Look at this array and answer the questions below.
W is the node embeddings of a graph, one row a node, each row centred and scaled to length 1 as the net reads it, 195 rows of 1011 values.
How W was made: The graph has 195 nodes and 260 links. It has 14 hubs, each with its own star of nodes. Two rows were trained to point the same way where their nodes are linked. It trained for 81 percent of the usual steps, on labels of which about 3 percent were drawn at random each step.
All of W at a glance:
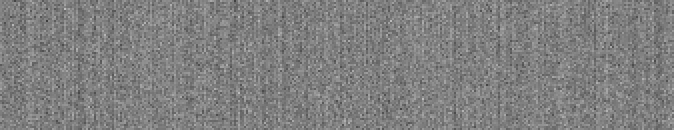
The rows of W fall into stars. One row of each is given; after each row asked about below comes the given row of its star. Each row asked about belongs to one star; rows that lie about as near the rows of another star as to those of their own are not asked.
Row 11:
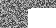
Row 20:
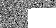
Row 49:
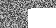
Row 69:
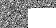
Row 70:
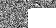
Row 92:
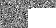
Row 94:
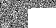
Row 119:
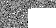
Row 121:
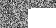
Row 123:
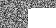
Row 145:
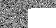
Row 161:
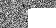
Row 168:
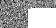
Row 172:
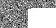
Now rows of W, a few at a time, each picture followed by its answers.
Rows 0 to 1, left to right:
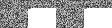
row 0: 161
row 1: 161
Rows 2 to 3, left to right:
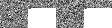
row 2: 123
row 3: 145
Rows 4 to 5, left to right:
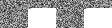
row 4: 92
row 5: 70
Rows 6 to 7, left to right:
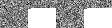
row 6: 11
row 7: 119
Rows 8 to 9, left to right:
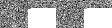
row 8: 70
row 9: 168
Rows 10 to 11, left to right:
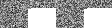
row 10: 92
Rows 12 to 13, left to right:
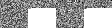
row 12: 168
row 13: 161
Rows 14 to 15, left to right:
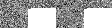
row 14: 161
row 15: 70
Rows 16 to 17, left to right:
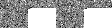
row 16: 70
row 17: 121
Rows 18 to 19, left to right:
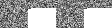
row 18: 70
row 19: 49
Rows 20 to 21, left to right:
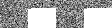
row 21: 161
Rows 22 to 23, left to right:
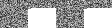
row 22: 94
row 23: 20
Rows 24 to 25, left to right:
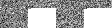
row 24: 145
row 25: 172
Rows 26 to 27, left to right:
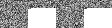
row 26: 172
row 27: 70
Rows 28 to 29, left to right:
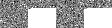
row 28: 121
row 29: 94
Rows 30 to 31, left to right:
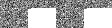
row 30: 11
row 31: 161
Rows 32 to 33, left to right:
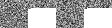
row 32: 168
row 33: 123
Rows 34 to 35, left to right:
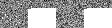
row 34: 172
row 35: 172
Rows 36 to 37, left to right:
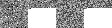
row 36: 121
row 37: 49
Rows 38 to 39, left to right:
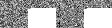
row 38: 11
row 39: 11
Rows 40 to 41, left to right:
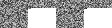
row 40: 145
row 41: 20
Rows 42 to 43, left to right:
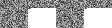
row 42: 70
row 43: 123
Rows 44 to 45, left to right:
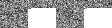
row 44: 20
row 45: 49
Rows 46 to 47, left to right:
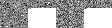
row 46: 119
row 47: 11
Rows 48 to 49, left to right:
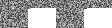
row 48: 119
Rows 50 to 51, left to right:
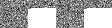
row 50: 123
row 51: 70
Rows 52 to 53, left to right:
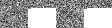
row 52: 69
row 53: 49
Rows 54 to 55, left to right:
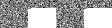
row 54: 94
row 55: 49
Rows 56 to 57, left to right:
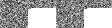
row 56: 123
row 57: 20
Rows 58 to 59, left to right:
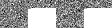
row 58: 69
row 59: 145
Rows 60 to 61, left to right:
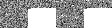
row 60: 161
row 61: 92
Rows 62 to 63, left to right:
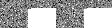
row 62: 49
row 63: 94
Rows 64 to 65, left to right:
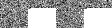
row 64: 11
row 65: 123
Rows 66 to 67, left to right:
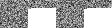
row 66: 123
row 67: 172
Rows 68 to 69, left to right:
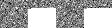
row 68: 94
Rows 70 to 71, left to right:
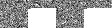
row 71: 172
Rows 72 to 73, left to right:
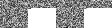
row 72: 94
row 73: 94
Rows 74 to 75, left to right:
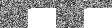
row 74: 11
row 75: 94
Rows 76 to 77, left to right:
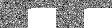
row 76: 172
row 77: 11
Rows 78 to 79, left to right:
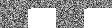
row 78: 70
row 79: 11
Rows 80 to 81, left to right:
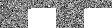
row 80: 20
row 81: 119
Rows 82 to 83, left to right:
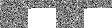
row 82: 123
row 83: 92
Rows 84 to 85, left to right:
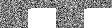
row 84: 123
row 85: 161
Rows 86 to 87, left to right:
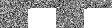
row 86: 49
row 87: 20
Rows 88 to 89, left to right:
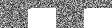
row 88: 11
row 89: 69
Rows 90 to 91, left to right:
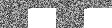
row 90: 11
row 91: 94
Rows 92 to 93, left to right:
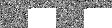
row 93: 172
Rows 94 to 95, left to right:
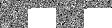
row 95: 92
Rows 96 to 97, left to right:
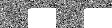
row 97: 49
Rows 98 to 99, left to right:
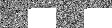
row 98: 20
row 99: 49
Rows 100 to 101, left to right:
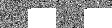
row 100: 172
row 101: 121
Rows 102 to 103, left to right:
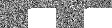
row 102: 70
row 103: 92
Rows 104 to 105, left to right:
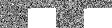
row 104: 69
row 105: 119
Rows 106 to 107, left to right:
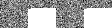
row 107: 121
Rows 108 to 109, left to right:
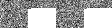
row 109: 161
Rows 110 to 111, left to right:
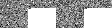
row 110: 20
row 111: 145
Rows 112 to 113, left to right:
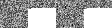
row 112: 92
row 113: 119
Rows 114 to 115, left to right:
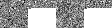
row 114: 123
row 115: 121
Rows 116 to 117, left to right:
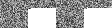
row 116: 121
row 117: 123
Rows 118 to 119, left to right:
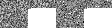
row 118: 49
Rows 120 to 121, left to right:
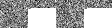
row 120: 121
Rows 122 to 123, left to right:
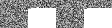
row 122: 69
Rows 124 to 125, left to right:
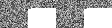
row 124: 69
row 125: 161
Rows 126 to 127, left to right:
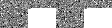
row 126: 11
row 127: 161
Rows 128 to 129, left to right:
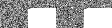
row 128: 70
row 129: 11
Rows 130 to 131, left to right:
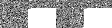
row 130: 49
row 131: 94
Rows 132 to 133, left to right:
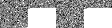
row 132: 94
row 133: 94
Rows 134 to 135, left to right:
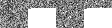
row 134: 121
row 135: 161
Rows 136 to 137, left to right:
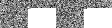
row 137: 20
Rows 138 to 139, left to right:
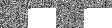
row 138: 161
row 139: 145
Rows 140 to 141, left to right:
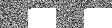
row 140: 20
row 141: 49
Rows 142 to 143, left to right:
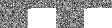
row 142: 145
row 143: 92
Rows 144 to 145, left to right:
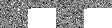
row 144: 123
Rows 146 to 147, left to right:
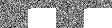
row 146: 69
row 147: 11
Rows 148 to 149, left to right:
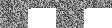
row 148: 121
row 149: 11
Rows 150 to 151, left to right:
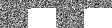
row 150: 49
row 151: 92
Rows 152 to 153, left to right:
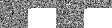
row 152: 168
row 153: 20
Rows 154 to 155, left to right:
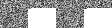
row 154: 92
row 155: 70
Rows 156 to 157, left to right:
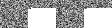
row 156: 123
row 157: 161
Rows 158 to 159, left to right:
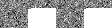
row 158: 119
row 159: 70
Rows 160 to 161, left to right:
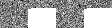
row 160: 69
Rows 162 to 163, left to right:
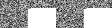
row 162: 69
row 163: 49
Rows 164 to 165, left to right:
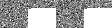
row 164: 123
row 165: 145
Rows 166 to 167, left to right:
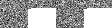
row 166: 49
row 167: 94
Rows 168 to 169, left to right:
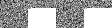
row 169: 168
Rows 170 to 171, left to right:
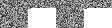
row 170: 94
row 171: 92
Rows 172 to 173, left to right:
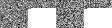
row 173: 20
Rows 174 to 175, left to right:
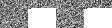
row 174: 94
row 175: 172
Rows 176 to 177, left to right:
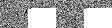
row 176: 20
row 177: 94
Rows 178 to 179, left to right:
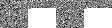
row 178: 161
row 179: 168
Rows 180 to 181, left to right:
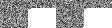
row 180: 92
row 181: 69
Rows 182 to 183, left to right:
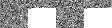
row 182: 69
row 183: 92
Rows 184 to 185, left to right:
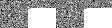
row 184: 49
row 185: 161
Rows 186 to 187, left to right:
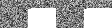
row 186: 94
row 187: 69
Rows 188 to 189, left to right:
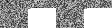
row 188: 49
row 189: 119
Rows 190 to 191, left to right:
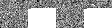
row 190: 161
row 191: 172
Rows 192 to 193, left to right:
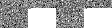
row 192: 168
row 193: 92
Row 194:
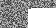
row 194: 123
